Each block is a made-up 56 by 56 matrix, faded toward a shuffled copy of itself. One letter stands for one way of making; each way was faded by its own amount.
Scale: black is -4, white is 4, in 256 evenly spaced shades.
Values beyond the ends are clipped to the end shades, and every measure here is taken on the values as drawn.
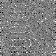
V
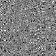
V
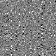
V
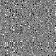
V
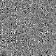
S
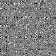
S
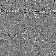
S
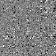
S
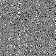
S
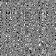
V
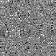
V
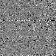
S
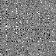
S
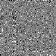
V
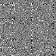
S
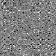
V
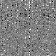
V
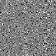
V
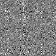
S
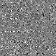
S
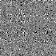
S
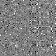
V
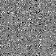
S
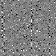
V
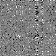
V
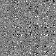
S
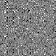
V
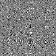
S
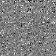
S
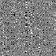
V
